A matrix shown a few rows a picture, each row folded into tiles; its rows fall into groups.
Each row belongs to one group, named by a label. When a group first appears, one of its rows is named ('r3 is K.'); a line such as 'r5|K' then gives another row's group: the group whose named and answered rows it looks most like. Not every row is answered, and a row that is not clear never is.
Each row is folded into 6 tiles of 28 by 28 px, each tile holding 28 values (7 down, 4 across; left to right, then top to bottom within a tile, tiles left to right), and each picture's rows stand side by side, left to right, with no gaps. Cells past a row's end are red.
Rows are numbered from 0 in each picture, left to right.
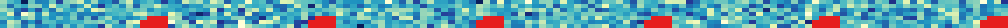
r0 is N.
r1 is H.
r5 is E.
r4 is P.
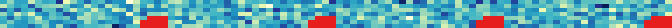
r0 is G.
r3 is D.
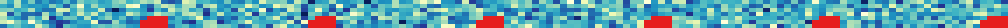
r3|E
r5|N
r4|P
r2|D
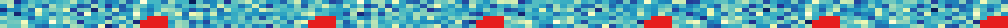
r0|P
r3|P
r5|P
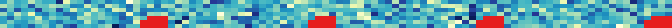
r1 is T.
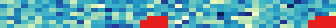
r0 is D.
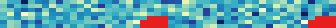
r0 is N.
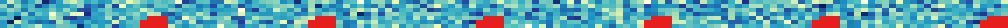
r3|E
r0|T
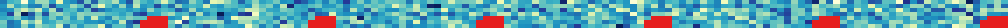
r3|G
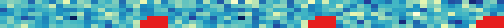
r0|E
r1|E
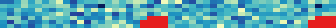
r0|D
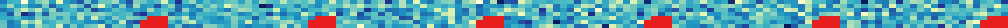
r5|N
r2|E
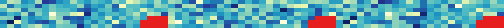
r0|T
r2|T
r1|H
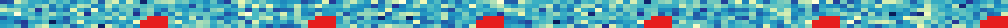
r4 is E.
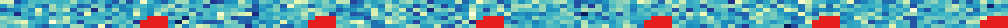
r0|P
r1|T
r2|P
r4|G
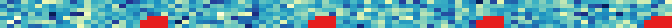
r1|T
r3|D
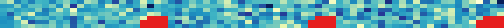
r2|E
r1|D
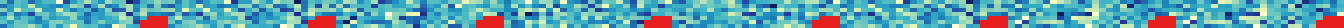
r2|T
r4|D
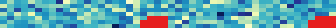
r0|G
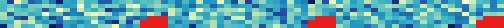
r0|H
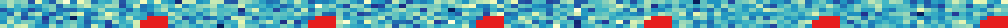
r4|N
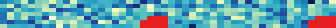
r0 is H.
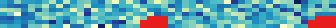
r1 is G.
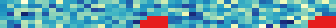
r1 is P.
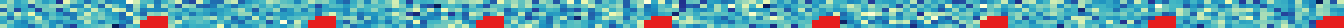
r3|E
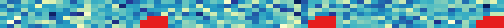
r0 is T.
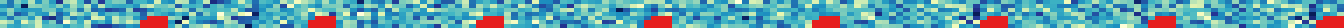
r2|N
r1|T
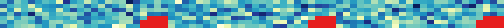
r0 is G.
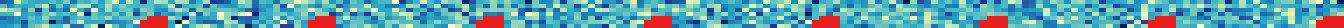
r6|P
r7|E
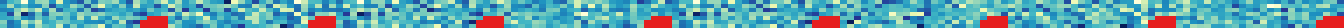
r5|T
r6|G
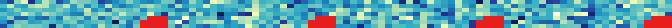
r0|H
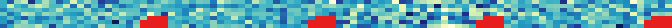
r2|D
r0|H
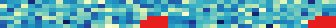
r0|D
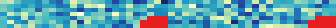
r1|D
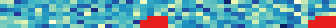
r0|P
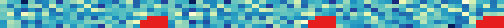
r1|N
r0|N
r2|G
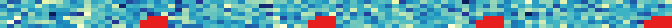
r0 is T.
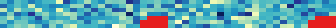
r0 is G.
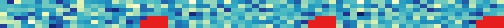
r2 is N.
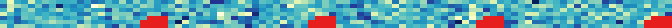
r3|H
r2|P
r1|T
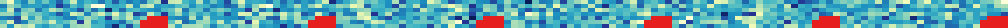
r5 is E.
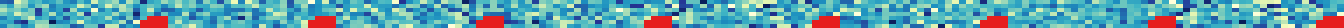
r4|D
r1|E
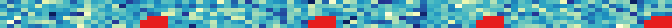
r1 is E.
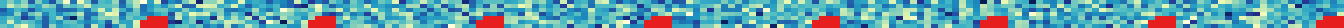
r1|H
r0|E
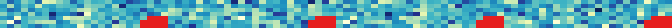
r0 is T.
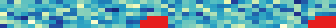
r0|H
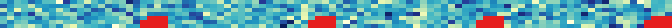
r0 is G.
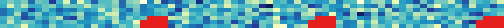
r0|E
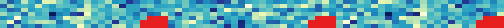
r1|H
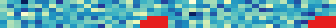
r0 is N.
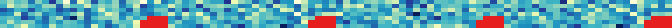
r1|G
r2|D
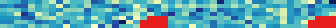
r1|E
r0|P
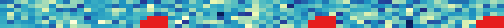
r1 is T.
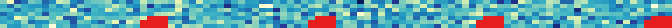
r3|H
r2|N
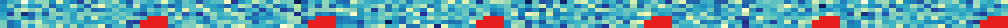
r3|N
